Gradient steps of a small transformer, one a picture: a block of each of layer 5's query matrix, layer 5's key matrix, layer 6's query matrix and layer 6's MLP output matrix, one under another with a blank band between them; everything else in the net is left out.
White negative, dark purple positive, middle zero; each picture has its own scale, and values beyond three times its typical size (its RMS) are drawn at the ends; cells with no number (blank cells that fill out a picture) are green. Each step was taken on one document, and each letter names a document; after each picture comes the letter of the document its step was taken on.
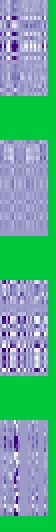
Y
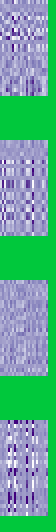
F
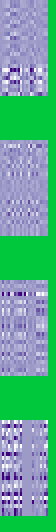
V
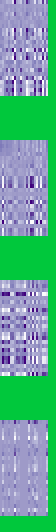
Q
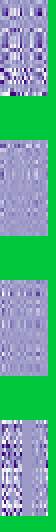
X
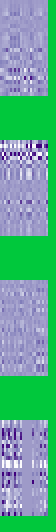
V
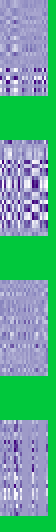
Y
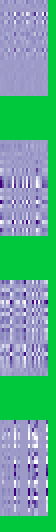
Q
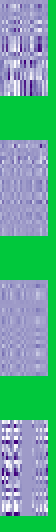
X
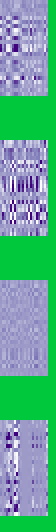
Y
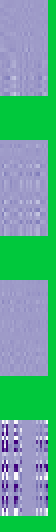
X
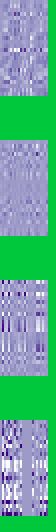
V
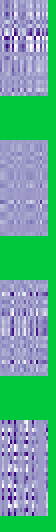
F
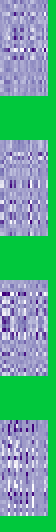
F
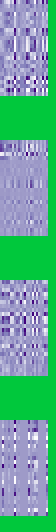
Q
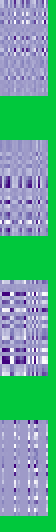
Q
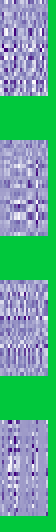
F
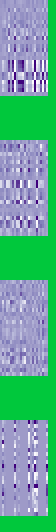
Q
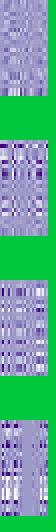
X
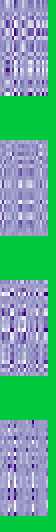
F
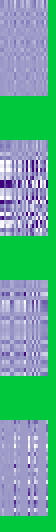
Q
